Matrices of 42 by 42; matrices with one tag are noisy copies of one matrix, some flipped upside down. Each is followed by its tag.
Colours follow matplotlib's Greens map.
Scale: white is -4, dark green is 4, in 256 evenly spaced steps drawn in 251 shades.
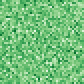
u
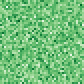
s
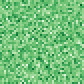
s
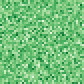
s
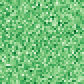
u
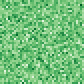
s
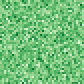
s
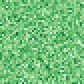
s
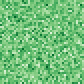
s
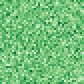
u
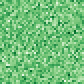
u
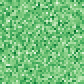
u
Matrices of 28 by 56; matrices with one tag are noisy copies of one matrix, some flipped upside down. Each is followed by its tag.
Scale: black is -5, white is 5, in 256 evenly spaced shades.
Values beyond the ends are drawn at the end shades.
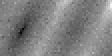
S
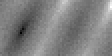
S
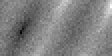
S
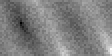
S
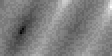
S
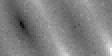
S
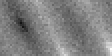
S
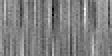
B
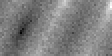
S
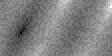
S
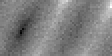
S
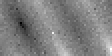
S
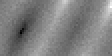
S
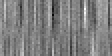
B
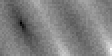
S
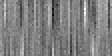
B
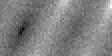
S
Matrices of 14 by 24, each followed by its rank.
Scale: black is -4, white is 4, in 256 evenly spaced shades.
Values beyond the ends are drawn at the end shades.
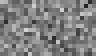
full rank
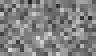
full rank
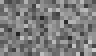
full rank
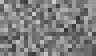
full rank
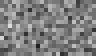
full rank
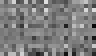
three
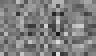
three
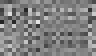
three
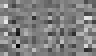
three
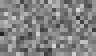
full rank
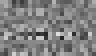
three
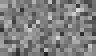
full rank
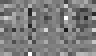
three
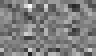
three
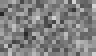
full rank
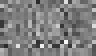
three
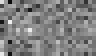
three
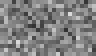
full rank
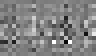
three
